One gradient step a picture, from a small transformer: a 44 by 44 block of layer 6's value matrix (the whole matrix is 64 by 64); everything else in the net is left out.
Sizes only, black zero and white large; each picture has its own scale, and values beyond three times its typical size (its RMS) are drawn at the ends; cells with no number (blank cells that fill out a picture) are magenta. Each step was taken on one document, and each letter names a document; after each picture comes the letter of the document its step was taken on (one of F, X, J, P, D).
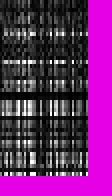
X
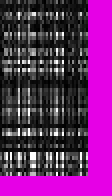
X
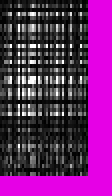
X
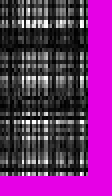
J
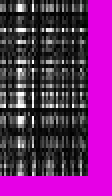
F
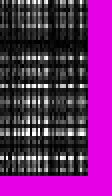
J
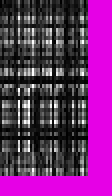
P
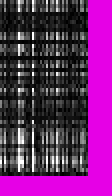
F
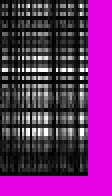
J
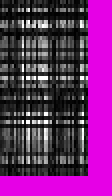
J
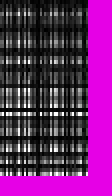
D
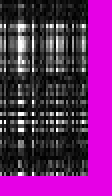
F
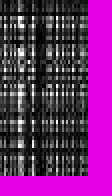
F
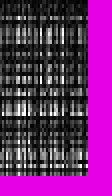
D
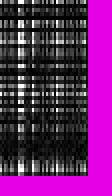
F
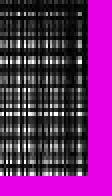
D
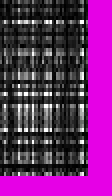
P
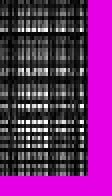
J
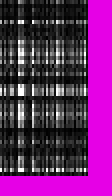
F
